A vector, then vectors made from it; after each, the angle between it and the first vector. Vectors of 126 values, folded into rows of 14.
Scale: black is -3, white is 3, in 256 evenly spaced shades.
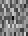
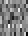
partly aligned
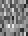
nearly parallel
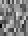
orthogonal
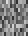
nearly parallel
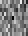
partly aligned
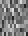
nearly parallel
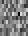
partly aligned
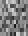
partly aligned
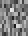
partly aligned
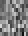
partly aligned
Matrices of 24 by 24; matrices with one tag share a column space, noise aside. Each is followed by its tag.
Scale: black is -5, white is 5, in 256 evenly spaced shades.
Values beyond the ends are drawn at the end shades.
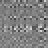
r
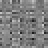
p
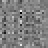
p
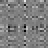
r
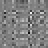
p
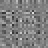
p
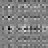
r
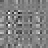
p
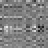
r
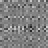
r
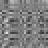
p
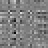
p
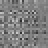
p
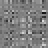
p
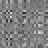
p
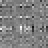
r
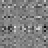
r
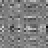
r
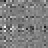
r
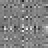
r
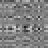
r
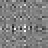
r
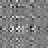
r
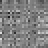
p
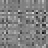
p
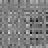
p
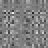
p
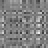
p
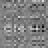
r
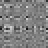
r
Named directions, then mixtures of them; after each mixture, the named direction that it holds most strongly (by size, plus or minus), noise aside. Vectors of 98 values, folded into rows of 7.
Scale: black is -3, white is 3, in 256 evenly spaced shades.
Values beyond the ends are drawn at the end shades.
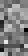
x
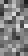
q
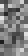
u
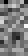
u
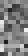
x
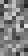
q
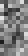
u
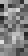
u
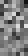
q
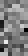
x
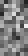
q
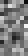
u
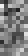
u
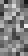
q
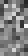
q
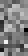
x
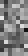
x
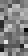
x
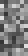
u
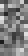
u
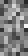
q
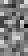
q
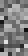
x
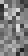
q
